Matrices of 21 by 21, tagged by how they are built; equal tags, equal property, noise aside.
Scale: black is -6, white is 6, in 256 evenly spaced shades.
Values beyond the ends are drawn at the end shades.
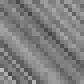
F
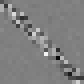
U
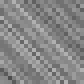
F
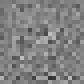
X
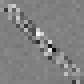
U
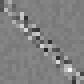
U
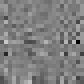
X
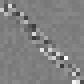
U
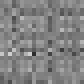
X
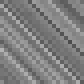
F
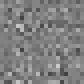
X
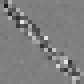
U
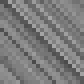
F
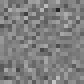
X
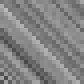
F
